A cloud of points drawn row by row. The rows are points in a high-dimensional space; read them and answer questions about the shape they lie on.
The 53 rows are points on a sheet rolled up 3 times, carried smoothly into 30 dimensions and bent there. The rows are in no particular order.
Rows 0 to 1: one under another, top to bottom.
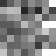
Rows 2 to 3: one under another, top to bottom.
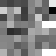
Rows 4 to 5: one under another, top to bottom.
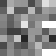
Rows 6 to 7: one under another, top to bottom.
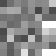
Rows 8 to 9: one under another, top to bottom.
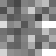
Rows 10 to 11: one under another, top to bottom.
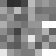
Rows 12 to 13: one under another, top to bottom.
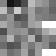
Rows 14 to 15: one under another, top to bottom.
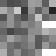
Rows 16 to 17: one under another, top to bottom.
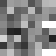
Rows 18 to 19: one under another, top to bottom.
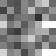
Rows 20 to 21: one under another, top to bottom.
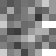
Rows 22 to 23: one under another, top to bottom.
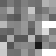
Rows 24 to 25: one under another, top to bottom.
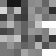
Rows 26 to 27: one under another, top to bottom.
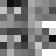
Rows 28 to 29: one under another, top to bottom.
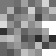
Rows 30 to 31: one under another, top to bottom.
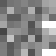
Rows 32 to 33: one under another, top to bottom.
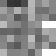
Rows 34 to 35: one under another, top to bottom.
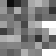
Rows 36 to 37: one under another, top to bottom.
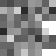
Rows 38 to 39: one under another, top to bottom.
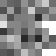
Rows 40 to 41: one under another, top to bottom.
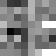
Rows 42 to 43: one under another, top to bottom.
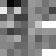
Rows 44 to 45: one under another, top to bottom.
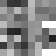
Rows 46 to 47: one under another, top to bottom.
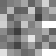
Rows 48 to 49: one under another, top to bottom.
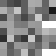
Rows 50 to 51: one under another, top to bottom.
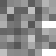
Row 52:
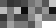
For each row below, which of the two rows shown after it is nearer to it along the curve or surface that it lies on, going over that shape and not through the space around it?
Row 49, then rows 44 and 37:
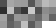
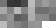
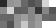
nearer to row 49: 37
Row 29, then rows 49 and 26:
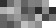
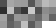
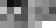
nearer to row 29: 49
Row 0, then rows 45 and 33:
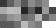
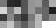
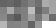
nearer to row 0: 45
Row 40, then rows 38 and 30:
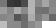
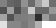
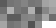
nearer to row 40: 30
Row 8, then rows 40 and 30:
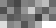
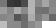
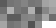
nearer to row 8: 40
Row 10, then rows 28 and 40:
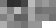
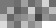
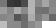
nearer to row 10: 40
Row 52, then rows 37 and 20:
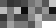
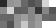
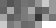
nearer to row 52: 37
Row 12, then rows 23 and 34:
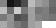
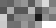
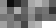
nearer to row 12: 34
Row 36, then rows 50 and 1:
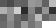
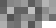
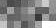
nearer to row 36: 50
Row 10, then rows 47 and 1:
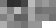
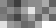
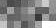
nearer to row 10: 1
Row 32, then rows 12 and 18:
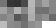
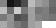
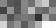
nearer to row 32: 12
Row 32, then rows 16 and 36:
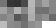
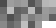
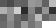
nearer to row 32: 16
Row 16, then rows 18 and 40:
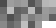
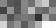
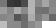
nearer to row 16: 40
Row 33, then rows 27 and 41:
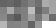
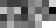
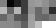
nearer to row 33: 41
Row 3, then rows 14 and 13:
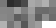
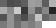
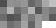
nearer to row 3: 13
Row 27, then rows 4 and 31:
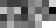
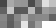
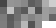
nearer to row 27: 4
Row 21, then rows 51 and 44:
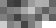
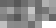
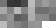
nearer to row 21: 44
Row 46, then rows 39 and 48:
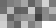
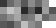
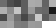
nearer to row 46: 39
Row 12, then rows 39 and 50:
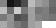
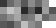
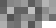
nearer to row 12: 50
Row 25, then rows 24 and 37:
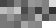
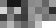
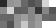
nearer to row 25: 37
